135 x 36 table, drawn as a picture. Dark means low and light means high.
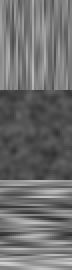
It is made of 3 by 1 panels. Panel 1,1: middling, streaked downward. Panel 2,1: low, blotchy, faint in contrast. Panel 3,1: middling, streaked across, strong in contrast.
